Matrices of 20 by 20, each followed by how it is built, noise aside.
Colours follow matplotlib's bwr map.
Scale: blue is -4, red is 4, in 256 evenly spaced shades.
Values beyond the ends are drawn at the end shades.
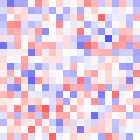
noise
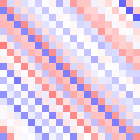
Toeplitz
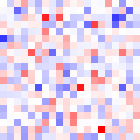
noise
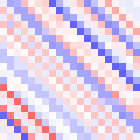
Toeplitz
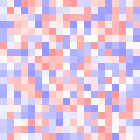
noise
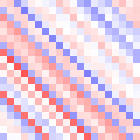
Toeplitz
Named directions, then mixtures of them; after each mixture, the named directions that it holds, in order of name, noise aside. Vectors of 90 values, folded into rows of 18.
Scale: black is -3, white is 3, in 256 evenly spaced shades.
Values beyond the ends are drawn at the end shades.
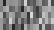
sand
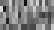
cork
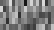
cork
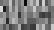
cork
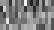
cork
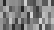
sand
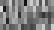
cork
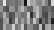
sand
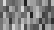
sand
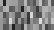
sand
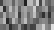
cork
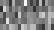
cork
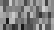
cork, sand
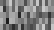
cork, sand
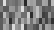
sand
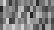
cork, sand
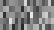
sand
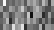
sand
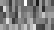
cork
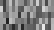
cork, sand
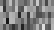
cork, sand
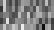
cork, sand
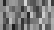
sand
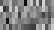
cork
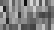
cork
